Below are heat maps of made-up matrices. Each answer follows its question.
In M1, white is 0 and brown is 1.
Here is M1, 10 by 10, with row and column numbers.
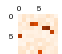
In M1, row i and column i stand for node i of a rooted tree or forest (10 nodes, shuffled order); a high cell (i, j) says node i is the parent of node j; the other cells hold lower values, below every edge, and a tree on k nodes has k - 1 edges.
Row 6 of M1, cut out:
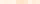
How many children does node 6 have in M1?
0
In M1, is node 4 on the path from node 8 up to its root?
yes
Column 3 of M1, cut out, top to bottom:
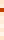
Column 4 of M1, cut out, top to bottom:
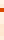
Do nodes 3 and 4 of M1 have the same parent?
yes
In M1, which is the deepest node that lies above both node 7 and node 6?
3
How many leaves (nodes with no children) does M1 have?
5
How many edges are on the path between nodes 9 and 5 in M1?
1
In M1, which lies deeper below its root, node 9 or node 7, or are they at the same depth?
node 7
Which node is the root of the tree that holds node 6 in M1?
2
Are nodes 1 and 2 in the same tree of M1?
no
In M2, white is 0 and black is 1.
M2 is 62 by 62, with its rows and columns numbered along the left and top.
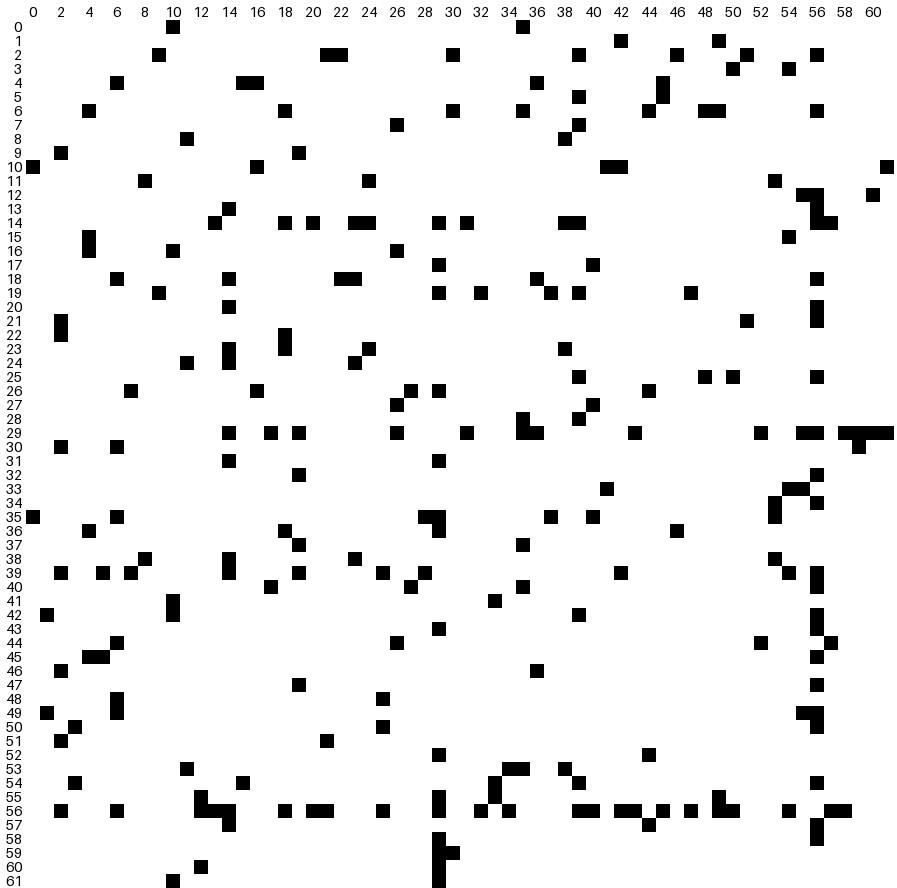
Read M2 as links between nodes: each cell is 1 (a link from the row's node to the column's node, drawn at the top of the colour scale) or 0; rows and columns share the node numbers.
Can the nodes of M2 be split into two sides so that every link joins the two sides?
no
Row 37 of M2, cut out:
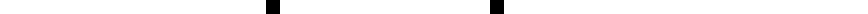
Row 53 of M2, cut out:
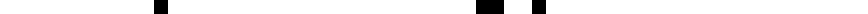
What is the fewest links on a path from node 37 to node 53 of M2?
2
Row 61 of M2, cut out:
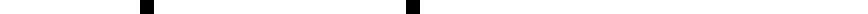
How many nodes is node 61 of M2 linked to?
2
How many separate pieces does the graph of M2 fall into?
1
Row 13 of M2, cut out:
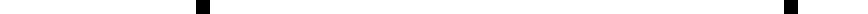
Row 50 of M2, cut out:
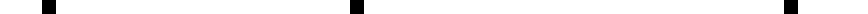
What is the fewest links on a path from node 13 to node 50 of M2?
2
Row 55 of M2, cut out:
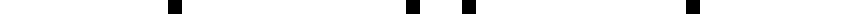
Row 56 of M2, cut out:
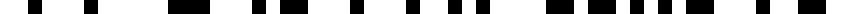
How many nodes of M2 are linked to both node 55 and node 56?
3
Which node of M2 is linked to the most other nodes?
node 56
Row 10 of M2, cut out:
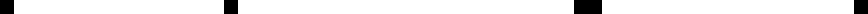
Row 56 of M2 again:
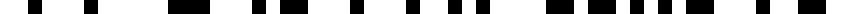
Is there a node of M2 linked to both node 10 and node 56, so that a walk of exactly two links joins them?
yes
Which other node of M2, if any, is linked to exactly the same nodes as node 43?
node 58
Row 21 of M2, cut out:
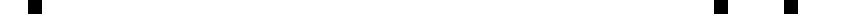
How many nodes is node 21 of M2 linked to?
3
